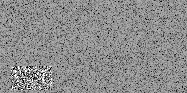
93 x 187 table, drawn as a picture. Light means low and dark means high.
Roughest part: bottom left. Slope: none. Odd patch: rougher, in the bottom left. Mirror symmetry: none. Histogram: skewed, a long tail of high values.
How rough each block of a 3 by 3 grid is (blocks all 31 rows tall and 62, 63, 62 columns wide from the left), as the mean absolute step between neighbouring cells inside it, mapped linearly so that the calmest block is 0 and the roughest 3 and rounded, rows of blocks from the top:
000 | 000 | 300
